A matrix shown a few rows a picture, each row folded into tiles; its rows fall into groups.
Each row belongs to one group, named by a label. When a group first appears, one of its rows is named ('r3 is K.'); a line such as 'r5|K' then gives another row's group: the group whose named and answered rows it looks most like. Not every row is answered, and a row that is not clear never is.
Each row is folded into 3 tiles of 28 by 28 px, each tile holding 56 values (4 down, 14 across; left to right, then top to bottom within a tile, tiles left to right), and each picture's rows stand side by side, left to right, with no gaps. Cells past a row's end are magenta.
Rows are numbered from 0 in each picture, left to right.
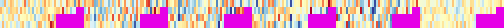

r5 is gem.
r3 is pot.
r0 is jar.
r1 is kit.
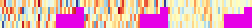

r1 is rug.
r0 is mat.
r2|rug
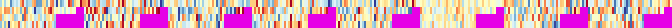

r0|gem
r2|kit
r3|mat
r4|pot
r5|rug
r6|kit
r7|gem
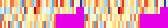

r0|rug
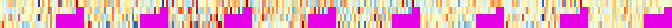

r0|pot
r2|jar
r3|jar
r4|pot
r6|pot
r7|rug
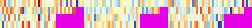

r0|mat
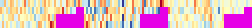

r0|jar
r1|pot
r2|rug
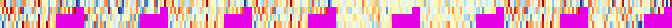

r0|mat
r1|gem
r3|mat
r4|rug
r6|mat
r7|kit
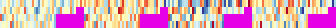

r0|gem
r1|rug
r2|gem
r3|rug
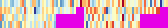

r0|gem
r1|mat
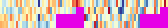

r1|gem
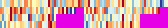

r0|jar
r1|mat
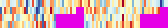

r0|gem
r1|mat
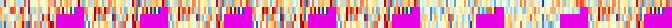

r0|jar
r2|jar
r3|jar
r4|jar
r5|kit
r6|pot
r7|jar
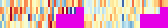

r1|pot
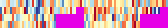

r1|jar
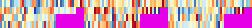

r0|gem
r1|jar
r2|kit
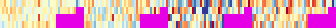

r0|mat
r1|kit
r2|gem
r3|rug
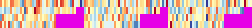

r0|rug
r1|kit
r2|pot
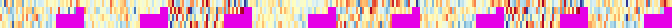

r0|pot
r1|rug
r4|rug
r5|pot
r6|mat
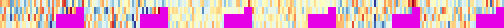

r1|kit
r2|gem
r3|rug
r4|pot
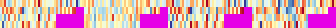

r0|mat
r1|kit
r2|mat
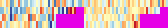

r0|kit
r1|jar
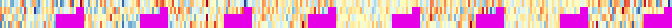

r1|pot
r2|mat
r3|jar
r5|jar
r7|rug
